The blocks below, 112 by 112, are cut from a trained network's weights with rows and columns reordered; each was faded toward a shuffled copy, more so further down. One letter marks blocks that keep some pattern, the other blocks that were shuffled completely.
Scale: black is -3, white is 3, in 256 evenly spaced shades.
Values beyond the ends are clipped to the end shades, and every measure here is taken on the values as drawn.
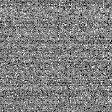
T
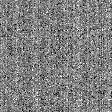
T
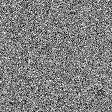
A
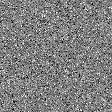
A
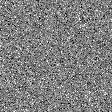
A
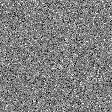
A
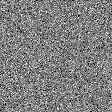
A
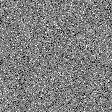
A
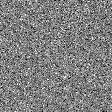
A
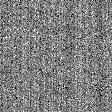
T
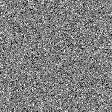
T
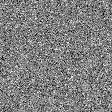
A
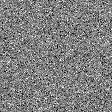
A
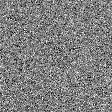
A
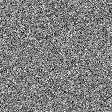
A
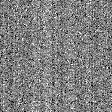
T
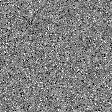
A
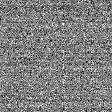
T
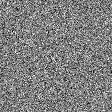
A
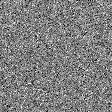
A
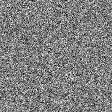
T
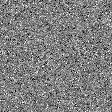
A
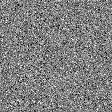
A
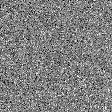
A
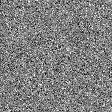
A
